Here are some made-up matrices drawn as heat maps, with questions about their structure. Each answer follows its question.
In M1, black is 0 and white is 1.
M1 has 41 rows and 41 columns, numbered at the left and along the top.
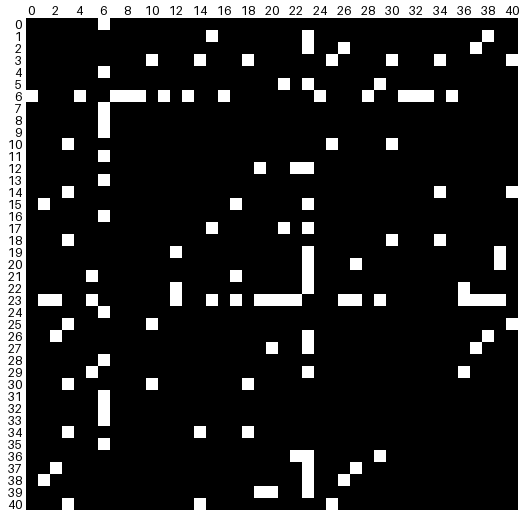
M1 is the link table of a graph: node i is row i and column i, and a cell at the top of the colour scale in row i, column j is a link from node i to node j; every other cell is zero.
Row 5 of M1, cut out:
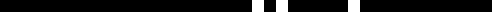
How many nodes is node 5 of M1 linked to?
3
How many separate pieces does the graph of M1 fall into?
3
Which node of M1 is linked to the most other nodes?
node 23
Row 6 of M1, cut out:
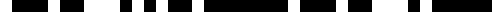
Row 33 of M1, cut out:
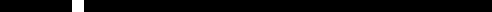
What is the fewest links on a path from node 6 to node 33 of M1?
1
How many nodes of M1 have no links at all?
0
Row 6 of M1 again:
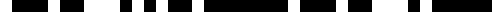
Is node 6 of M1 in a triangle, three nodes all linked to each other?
no
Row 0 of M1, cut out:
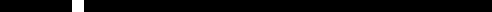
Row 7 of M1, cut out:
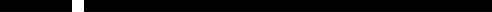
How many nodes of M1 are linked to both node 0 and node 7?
1
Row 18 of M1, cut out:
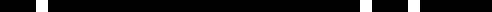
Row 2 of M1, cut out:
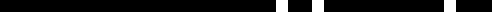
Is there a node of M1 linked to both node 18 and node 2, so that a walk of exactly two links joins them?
no
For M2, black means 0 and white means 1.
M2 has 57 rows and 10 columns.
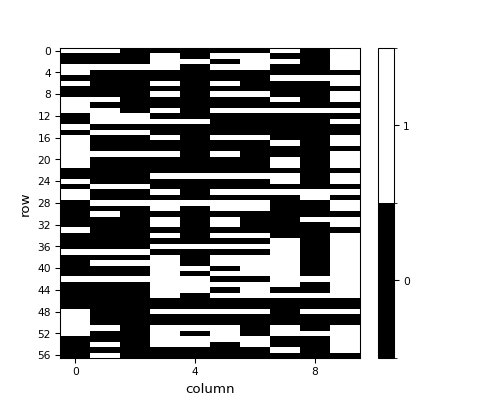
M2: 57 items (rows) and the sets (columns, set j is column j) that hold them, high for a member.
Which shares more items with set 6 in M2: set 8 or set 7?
set 7
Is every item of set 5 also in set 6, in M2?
no
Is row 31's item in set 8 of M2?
yes
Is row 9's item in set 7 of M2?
yes
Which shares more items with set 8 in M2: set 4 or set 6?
set 6
